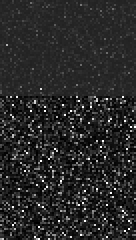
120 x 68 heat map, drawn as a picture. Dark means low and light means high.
Stripes: none. Seam: horizontal, 40% of the way down, the top part calmer. Slope: none. Odd rows or columns: none. Histogram: skewed, a long tail of high values. Grain: fine.
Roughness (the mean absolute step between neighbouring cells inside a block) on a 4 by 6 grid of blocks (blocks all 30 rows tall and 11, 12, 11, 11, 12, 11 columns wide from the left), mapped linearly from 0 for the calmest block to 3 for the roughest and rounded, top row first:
000000
111111
232323
333333
